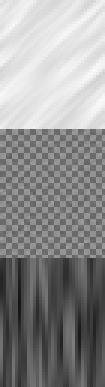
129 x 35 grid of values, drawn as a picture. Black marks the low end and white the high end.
It is made of 3 by 1 panels. Panel 1,1: very high, slanting up to the right, faint in contrast. Panel 2,1: middling, checkered. Panel 3,1: low, streaked downward.
